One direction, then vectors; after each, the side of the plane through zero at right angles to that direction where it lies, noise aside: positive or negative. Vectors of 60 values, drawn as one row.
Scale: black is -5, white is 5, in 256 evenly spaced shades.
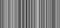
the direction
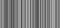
negative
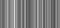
positive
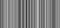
positive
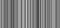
negative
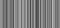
negative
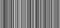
negative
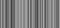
negative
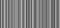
positive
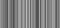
negative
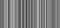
positive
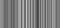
negative
